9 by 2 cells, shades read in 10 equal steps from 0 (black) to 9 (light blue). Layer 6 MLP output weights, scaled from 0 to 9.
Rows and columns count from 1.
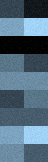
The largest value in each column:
7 9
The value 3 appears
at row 1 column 1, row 4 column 2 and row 6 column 1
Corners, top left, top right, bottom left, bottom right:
3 1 6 4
